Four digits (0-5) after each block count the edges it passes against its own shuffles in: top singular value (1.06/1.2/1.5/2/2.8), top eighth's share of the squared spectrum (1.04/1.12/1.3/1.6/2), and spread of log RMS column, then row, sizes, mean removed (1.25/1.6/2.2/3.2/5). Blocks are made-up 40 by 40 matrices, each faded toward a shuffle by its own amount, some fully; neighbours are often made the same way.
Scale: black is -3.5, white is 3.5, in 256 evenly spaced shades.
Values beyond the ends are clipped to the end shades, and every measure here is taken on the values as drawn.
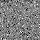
0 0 0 0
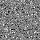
0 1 0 1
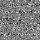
1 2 0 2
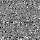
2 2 0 2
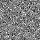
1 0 0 0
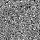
1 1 0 0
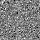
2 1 0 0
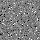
0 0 0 0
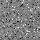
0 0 0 0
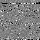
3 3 0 2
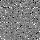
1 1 0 1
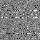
2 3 0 3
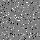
2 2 0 0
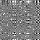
4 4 2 2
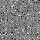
3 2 0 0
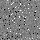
0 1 0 0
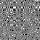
4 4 1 2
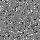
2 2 0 0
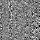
1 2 3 0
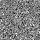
0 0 0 0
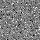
0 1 0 0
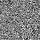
0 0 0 0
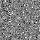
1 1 1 0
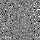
1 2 2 2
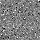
1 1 0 0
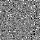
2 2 2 1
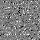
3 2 0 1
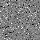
1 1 0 0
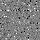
2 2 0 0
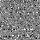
1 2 0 2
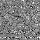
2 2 0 2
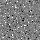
0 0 0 0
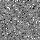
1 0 0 1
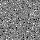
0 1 0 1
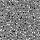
2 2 0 0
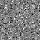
3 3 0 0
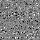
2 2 0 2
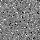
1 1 0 0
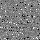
2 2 0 1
